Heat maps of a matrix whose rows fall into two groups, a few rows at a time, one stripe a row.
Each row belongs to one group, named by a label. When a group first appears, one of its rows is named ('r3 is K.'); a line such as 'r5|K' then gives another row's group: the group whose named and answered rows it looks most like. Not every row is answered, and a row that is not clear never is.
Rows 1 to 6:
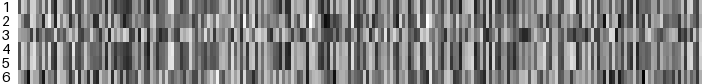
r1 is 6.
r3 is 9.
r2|6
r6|6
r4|6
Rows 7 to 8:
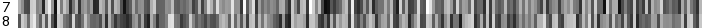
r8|6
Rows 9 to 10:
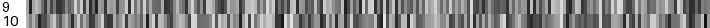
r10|9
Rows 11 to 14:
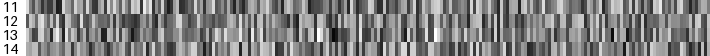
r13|6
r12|6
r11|9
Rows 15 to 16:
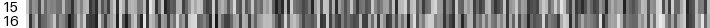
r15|9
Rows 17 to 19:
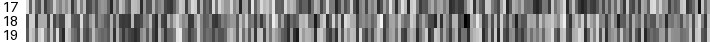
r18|6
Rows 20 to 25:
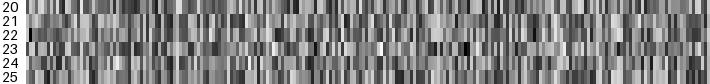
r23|6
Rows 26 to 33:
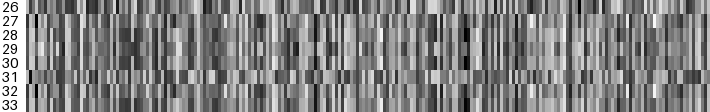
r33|6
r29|6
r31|9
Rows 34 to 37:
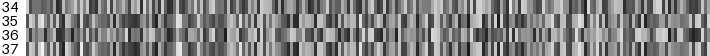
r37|6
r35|6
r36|9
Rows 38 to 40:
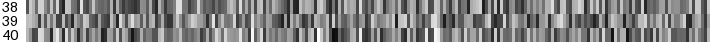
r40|6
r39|9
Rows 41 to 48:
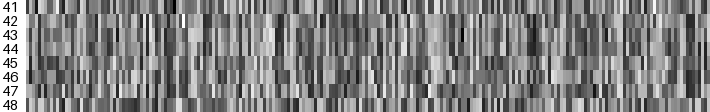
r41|6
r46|9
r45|9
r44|9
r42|9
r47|9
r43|9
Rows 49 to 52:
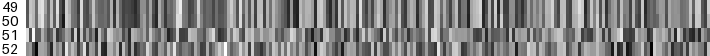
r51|9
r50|6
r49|6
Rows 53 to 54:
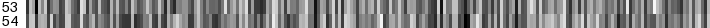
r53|6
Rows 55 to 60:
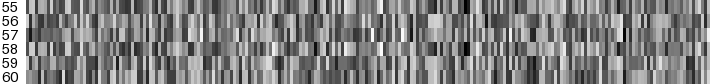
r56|9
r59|9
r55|6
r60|9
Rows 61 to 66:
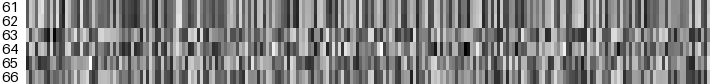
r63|9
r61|6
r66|9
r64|6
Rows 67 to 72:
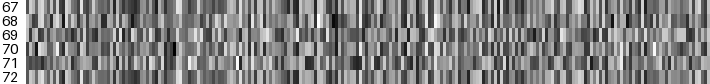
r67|6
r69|9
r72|6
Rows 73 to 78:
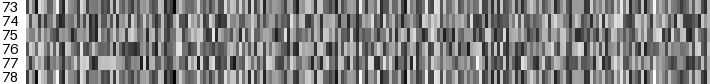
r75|9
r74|9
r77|9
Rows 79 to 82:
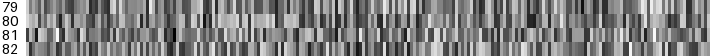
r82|9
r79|9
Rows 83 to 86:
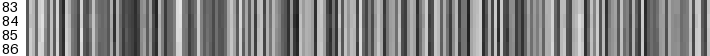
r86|6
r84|6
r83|6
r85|6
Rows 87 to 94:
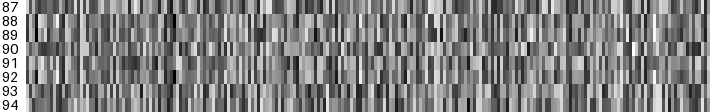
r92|6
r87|9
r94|9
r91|6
